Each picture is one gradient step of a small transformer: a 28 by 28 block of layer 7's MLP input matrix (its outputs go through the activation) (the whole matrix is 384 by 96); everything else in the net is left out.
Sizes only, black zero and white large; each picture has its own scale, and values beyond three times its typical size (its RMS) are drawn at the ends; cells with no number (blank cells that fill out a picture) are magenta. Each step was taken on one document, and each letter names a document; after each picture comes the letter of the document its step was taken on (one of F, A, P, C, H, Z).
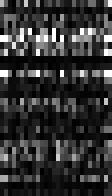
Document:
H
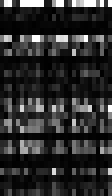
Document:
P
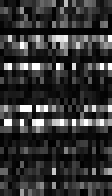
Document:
P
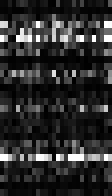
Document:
H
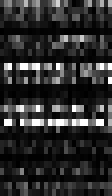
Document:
P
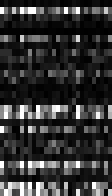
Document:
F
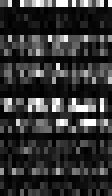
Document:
P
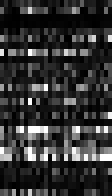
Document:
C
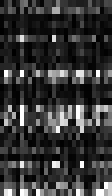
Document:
F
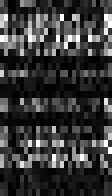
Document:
H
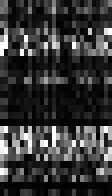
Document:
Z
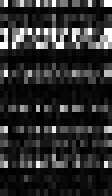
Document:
H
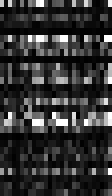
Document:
P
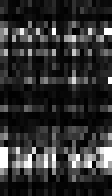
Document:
Z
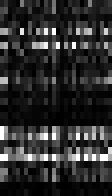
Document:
Z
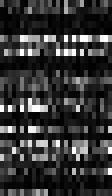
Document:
C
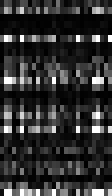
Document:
F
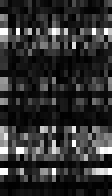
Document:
Z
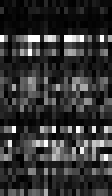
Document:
C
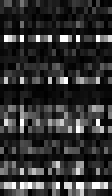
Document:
F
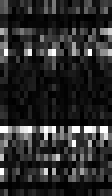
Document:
Z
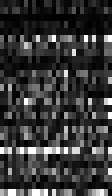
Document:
C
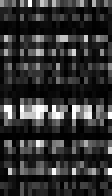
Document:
P
